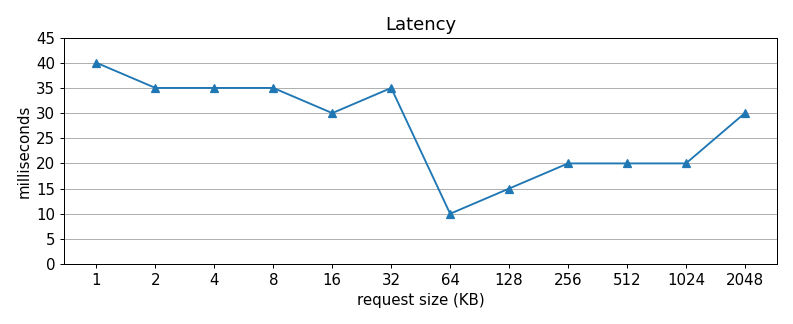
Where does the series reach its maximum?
1
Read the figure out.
Title: Latency
x-axis: request size (KB), ticks 1 2 4 8 16 32 64 128 256 512 1024 2048
y-axis: milliseconds, ticks 0 5 10 15 20 25 30 35 40 45
Values:
40 35 35 35 30 35 10 15 20 20 20 30
